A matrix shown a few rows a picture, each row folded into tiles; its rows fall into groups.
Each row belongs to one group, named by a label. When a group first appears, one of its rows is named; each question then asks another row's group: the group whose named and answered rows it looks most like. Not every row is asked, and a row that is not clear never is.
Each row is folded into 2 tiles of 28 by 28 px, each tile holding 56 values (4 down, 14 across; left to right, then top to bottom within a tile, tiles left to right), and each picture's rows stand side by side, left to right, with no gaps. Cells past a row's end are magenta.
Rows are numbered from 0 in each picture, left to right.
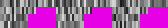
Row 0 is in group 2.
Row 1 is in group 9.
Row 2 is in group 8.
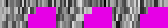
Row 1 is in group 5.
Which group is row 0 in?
2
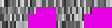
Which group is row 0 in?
8
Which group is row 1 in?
9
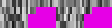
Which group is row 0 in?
9
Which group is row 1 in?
8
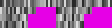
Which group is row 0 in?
9
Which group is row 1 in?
2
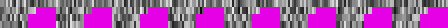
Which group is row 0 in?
5
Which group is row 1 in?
8
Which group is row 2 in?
9
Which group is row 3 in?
8
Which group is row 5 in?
5
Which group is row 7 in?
5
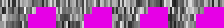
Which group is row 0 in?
5
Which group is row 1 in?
9
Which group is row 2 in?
2
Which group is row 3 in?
8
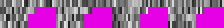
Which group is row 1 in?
2
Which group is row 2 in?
8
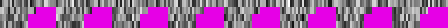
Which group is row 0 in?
9
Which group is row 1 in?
9
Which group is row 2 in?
5
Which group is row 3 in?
2
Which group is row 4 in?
8
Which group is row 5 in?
2
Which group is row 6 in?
8
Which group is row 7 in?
8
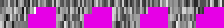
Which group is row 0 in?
2
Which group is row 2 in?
9
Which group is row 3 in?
2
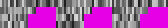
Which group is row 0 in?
2
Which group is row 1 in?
9
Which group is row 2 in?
2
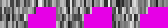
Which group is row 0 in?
2
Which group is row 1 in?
2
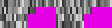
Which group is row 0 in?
8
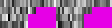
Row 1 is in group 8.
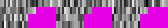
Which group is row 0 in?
5
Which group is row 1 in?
8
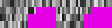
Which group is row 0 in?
8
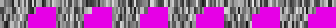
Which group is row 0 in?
8
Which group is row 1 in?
5
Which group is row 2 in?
2
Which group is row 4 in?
9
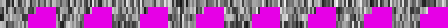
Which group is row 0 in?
8
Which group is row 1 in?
8
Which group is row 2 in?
9
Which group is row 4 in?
9
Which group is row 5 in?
9
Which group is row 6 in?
5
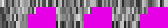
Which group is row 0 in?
8
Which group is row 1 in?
9
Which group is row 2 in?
2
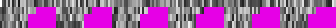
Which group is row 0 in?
5
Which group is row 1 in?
9
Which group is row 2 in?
5
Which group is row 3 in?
2
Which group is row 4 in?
2
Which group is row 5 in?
2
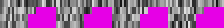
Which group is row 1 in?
8
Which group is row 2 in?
5
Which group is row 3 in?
2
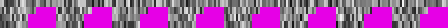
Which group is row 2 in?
9
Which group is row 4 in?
8
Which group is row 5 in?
2
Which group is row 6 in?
9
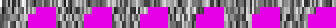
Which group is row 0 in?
5
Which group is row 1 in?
5
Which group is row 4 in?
9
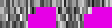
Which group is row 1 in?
5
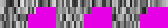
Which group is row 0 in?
8
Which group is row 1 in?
2
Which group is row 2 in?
8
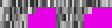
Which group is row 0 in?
9
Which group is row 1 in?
5
